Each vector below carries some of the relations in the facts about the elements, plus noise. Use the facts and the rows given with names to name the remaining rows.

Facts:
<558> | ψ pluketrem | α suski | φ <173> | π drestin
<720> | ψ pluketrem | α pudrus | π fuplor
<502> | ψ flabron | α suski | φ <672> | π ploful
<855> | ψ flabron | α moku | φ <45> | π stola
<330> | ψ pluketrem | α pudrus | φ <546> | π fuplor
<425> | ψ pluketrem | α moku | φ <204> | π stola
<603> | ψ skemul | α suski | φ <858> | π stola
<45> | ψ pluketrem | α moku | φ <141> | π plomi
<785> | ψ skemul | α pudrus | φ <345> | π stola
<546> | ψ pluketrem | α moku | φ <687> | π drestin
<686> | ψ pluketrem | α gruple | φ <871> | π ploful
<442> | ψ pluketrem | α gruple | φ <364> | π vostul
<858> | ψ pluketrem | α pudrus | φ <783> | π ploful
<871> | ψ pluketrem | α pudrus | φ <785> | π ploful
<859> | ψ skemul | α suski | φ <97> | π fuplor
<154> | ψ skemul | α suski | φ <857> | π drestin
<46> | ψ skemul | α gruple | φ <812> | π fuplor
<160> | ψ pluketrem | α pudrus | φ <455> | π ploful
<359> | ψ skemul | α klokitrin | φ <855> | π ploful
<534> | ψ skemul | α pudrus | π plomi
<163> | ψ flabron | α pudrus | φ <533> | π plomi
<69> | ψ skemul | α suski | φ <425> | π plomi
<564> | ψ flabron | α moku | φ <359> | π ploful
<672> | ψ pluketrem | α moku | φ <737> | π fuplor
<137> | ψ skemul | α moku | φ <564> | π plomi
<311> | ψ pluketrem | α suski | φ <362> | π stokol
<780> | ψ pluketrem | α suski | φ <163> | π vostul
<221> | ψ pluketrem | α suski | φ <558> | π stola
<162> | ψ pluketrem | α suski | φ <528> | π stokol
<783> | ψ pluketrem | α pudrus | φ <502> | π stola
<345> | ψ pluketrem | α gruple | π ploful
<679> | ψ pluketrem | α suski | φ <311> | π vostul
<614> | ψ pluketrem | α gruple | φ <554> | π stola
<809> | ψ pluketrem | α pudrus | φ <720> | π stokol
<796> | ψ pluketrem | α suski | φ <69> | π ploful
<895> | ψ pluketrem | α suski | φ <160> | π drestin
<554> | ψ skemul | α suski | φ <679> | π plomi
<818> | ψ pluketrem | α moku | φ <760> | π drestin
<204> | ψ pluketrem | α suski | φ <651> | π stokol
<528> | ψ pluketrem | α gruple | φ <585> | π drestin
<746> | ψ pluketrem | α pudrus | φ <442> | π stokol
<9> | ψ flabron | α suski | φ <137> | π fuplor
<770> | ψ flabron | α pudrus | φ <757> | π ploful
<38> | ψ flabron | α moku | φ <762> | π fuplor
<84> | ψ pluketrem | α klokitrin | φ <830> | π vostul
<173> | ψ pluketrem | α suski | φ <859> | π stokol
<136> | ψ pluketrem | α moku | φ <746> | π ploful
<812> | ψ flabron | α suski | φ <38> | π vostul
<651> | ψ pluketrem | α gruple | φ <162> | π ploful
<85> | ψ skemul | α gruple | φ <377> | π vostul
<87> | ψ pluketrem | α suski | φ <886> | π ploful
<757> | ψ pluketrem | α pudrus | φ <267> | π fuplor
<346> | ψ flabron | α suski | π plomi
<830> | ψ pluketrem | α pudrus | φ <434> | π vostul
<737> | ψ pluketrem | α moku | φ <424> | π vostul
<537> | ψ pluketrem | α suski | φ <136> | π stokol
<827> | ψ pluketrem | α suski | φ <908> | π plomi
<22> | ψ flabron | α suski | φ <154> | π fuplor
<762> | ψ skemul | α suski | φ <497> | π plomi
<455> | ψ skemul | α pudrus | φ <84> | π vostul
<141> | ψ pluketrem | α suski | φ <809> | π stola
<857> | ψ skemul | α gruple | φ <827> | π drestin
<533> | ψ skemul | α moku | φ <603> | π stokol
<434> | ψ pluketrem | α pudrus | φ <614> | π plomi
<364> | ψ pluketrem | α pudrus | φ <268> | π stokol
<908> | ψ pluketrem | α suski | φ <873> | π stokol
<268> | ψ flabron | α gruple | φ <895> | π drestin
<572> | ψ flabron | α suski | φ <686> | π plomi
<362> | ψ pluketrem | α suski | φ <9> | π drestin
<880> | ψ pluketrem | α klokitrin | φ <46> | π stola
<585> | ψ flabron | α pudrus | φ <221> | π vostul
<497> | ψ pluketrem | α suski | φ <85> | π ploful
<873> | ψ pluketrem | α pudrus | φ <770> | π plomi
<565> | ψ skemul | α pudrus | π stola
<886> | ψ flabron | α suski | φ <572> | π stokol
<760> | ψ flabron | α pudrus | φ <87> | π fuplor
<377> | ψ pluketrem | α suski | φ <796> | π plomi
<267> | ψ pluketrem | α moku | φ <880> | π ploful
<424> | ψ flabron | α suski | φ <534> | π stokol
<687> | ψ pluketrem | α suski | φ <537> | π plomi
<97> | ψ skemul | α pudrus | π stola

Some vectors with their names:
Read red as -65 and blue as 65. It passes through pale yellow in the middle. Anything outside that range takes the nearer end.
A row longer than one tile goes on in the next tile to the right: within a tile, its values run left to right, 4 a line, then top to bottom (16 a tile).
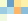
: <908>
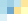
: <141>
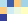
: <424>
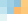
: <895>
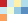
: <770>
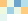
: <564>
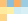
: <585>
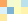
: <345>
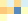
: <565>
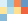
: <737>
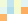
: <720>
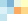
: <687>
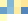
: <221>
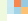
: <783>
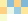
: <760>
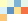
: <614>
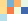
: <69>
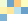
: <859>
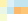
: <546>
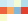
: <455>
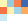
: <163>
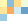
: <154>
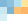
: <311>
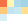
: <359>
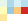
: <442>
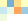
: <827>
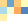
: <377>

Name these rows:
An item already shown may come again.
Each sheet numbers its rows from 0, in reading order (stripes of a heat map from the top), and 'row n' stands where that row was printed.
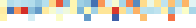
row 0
<84>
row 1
<141>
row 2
<38>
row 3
<780>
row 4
<533>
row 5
<871>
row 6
<757>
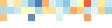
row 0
<871>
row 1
<780>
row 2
<687>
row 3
<528>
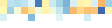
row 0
<855>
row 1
<346>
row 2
<537>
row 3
<785>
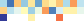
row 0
<424>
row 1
<377>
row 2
<873>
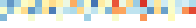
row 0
<9>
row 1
<221>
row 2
<858>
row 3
<22>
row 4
<857>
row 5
<880>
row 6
<45>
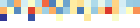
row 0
<603>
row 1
<533>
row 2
<221>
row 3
<442>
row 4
<268>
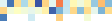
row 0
<572>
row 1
<812>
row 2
<425>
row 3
<760>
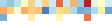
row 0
<554>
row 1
<97>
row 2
<46>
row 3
<651>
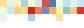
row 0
<818>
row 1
<534>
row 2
<442>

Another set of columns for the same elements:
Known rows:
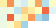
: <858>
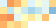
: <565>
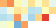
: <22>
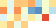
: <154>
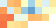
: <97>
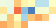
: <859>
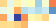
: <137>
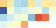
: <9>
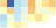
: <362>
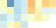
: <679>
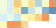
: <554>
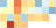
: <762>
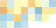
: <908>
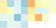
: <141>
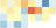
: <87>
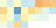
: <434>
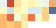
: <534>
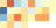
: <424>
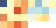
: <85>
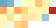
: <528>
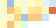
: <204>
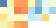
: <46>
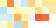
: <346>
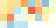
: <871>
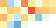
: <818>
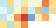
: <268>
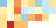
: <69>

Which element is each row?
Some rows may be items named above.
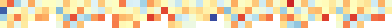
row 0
<424>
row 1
<812>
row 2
<585>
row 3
<425>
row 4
<812>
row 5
<760>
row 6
<812>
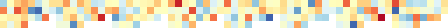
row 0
<857>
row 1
<886>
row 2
<687>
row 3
<770>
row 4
<136>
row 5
<160>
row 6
<572>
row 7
<564>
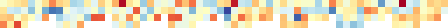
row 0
<455>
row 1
<9>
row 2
<770>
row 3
<785>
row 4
<502>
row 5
<137>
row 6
<87>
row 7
<163>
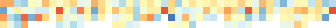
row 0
<855>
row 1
<873>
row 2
<221>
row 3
<537>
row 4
<757>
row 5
<651>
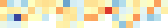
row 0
<45>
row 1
<558>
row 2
<442>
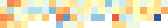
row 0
<565>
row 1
<880>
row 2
<425>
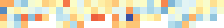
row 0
<855>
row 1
<346>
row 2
<137>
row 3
<614>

